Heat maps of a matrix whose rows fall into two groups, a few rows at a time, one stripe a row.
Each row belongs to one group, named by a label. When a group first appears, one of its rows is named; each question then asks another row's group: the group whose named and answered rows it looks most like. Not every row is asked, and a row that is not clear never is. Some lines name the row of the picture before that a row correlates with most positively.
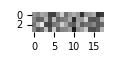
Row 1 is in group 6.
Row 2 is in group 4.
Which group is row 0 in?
4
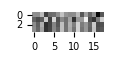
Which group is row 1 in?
6
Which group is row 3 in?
4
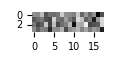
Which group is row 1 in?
6
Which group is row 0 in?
4
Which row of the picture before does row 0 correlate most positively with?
0
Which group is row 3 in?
4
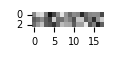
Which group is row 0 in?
4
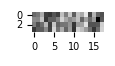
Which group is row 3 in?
6
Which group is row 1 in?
4
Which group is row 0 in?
4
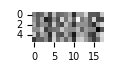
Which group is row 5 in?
6
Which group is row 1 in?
4
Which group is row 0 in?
6
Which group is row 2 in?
6
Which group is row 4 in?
6
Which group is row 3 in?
4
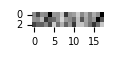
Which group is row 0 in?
4
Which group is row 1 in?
4
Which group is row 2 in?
6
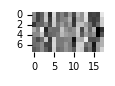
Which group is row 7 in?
6
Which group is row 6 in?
6
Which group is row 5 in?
6
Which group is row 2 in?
6
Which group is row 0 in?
6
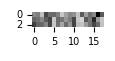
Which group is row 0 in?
4
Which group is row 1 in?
6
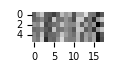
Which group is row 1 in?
6
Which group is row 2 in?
4
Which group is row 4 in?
4
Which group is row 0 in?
4
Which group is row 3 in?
6
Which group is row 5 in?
4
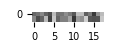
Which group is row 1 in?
6
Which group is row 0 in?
6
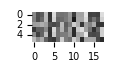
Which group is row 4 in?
6
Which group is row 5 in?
4
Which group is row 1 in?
6
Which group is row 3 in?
6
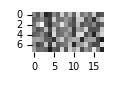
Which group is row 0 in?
4
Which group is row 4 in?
6
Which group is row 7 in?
4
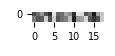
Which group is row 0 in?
6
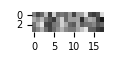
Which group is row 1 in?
4
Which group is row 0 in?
6
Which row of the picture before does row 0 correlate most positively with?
1
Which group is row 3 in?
4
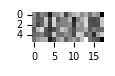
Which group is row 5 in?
4
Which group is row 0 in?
4
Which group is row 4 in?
6
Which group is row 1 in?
6
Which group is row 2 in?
6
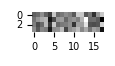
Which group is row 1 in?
4
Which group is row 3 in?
4
